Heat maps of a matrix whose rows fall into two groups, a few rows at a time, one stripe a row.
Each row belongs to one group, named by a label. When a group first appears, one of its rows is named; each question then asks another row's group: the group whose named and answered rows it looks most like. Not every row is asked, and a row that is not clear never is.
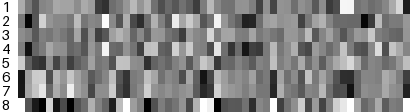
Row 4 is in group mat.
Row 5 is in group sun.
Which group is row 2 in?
mat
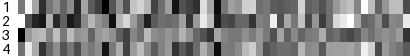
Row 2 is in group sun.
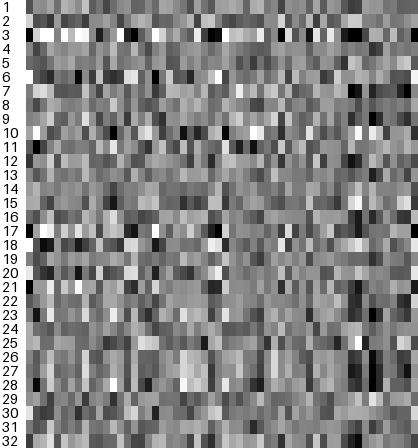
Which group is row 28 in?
mat
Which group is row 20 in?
sun
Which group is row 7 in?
mat
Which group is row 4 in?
mat
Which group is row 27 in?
mat
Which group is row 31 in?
mat
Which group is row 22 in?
mat
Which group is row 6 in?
sun
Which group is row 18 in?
sun
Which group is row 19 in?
mat
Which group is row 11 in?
mat
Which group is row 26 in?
mat
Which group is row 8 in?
mat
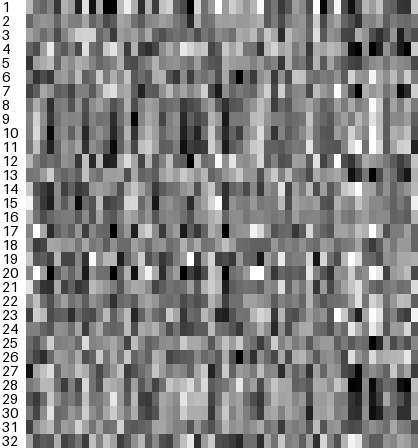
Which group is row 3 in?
mat
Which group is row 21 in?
sun
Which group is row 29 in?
mat
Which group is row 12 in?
sun
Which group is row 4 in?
mat
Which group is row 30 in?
mat
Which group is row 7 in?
mat
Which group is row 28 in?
mat
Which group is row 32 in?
sun
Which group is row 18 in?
mat
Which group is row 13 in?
mat
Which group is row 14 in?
sun
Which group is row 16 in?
sun
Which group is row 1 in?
sun
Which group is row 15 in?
sun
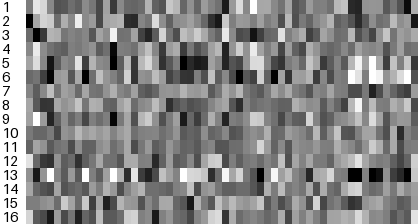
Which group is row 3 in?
mat
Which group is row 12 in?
sun
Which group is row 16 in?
sun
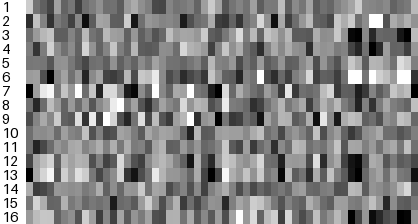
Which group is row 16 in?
mat
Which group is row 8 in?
mat
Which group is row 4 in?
mat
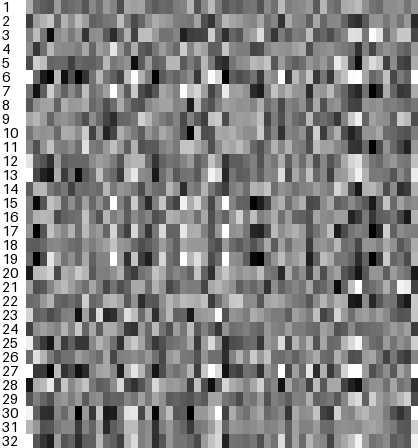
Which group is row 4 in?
mat
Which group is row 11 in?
mat
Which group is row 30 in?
sun
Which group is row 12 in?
sun
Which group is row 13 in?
sun
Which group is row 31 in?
sun
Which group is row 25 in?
sun
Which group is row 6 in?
sun
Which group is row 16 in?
mat
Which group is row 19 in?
mat
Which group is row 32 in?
sun
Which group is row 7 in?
mat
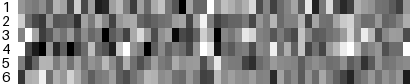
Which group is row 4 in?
sun
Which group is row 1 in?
sun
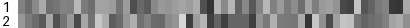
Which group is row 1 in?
mat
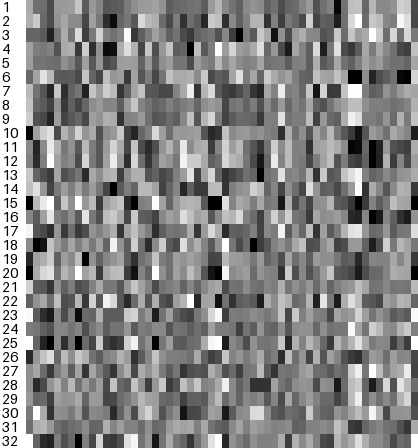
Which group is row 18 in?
mat
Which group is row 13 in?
sun
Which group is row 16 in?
mat
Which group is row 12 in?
mat
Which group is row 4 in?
sun
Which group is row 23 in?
sun
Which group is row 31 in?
mat
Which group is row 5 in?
sun
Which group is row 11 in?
mat
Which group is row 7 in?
sun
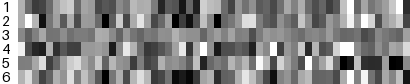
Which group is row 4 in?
sun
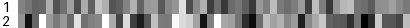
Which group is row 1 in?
sun
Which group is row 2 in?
mat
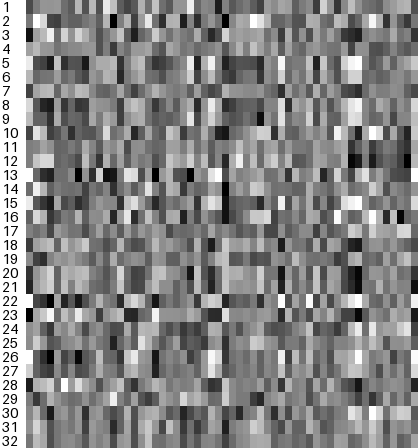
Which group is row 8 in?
sun
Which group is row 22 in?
sun
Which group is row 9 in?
sun
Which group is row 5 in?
sun
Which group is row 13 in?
sun
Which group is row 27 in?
sun
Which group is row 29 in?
mat
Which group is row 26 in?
sun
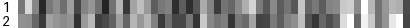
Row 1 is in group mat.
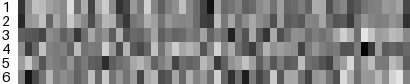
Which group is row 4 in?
mat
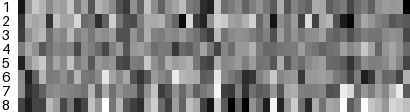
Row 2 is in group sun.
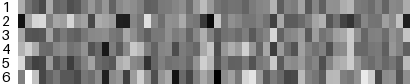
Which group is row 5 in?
sun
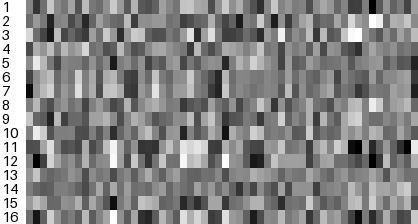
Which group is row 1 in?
mat
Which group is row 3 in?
sun
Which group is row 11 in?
mat
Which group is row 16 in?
mat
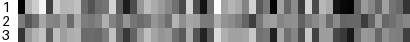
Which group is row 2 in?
mat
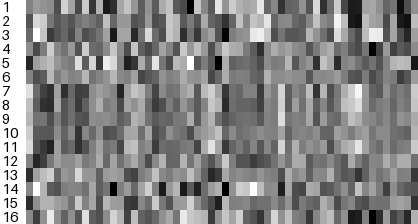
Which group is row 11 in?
sun
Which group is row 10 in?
sun
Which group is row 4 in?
mat
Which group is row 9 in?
sun
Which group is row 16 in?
mat
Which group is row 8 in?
sun
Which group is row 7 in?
sun
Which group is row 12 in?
mat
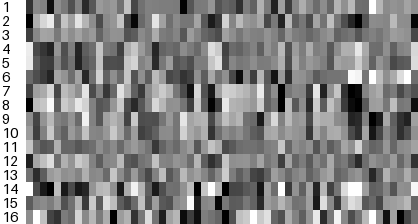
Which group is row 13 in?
mat
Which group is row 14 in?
sun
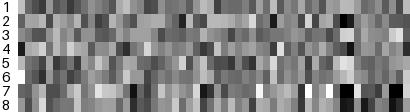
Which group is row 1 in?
sun
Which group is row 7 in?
mat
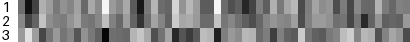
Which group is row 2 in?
mat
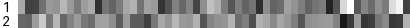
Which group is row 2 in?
mat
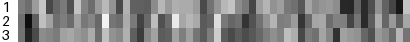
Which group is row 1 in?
mat
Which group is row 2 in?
mat
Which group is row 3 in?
mat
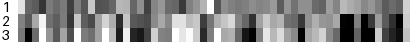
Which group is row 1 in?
sun
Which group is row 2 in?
mat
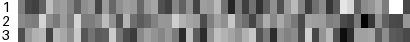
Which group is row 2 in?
mat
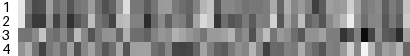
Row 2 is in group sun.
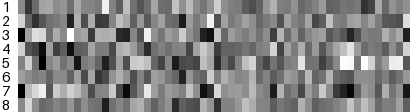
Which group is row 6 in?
sun
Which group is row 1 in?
mat
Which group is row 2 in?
sun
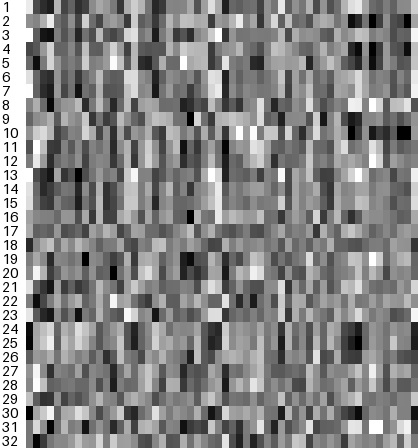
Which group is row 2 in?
mat
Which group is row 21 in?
sun
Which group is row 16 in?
sun
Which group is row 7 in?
sun
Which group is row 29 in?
sun
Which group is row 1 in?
sun
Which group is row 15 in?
sun
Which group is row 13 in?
sun
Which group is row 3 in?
sun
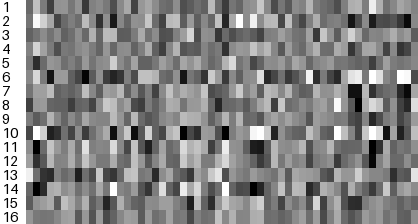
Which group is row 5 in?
mat
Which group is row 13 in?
sun
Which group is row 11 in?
mat
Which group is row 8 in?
mat
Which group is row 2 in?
mat
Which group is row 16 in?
sun
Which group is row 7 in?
mat
